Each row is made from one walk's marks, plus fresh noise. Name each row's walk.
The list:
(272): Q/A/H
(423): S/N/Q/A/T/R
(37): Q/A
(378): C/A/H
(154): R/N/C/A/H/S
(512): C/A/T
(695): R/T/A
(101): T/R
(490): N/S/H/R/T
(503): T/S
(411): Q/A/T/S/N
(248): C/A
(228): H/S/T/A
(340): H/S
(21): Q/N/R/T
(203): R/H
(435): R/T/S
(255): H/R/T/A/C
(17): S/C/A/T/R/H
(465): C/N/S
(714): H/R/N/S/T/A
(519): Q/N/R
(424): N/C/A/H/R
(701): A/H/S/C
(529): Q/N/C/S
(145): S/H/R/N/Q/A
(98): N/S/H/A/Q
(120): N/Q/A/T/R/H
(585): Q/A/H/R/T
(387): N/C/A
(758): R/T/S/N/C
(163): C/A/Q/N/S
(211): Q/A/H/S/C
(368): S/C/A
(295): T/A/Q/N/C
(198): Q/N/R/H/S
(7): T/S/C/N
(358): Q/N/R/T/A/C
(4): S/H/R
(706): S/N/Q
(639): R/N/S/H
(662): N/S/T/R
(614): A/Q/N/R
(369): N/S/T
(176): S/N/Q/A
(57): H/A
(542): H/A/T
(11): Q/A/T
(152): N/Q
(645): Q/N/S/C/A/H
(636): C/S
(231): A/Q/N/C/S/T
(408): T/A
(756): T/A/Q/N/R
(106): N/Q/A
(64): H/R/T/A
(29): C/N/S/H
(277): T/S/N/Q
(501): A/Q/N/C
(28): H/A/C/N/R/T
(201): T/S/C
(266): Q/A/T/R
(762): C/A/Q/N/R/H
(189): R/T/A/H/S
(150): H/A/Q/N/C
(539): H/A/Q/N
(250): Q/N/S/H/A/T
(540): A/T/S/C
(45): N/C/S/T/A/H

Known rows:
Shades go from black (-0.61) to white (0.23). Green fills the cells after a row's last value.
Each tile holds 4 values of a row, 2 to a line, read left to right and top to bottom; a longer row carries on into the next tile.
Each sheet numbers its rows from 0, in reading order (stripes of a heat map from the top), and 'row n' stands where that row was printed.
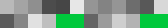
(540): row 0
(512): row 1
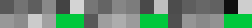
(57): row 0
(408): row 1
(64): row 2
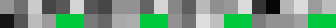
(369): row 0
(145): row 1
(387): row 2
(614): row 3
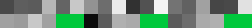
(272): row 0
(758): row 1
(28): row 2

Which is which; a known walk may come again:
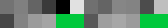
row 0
(189)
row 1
(408)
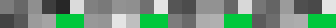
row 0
(714)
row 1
(248)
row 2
(145)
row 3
(28)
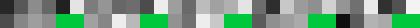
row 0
(203)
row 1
(378)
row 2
(163)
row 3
(358)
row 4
(758)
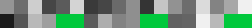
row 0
(369)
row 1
(585)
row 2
(529)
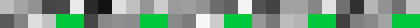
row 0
(540)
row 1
(519)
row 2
(368)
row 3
(762)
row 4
(423)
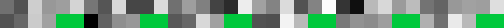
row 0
(706)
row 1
(662)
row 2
(340)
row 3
(465)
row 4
(614)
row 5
(150)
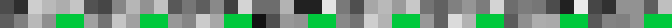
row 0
(152)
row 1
(539)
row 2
(57)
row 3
(490)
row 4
(176)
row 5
(98)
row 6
(255)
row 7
(120)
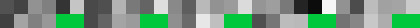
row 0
(695)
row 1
(198)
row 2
(387)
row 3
(17)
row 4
(295)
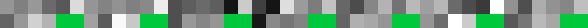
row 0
(512)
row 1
(645)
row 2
(64)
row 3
(21)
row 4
(11)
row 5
(701)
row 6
(411)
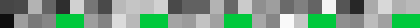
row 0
(101)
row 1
(501)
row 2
(272)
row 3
(211)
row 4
(106)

